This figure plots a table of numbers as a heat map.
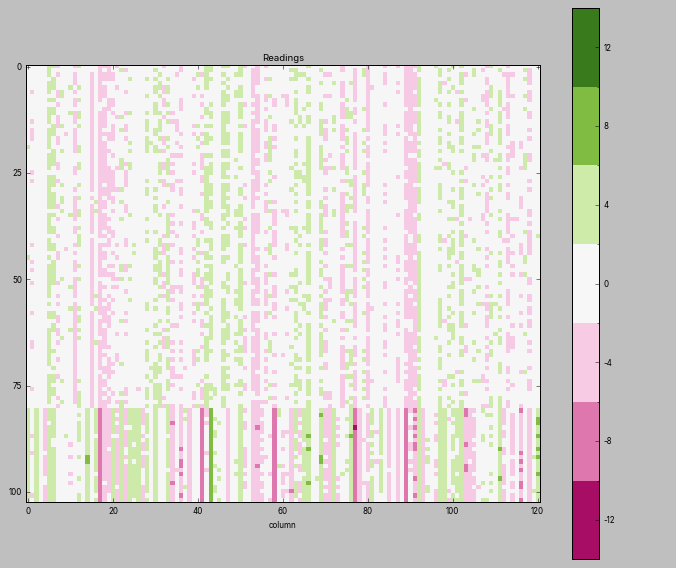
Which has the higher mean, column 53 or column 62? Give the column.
62
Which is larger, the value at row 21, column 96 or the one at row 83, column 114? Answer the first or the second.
the first
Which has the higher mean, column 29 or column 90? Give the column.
29
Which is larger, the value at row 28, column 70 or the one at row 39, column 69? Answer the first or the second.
the second
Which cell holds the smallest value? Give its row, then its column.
85, 77
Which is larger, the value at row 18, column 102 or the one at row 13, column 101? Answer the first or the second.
the first
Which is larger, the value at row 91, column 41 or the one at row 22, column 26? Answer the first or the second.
the second
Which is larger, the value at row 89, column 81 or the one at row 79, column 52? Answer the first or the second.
the first
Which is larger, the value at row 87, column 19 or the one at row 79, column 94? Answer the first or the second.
the second
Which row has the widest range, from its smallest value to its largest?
85
